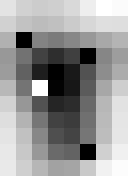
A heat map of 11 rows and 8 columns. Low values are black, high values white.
The centre is the ninth with the lowest average. No row or column stands out. Values change most from cell to cell in the middle left. Four lone cells stand out: one far higher and three far lower than their neighbours. The centre is the calmest part. There are no regular stripes. There is no overall slope.
